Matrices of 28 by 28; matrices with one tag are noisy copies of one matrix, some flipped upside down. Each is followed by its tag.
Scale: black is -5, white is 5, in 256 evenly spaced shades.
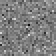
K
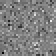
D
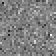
D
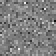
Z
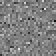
Z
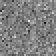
K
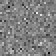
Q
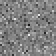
K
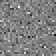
Z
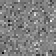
D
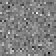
Q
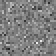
Q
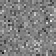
D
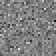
Z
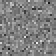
Q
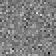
Q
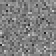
K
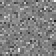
Z
